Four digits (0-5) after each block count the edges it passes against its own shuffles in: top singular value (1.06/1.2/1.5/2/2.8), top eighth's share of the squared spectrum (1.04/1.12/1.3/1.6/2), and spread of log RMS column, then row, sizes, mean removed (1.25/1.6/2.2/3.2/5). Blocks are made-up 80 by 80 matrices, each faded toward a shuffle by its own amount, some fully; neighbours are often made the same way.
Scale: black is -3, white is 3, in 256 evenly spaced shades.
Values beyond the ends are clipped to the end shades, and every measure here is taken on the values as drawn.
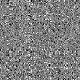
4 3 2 2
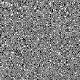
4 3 2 2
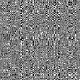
4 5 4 3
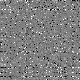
4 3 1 2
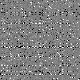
4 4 2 3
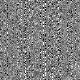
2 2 4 0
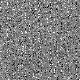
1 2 3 0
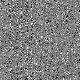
1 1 2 0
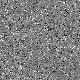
0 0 0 0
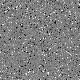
0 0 0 0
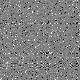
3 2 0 1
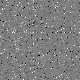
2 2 0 0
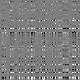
5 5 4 4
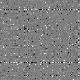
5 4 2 2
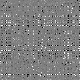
5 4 3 3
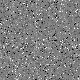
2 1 0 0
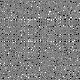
4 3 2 2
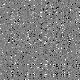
4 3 1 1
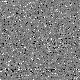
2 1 0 1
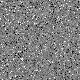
0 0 0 0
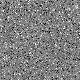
0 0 0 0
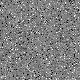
2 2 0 0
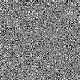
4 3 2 2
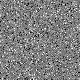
1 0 0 0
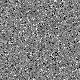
1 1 0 0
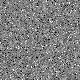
1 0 0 0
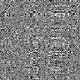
4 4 3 3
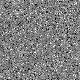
2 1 0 0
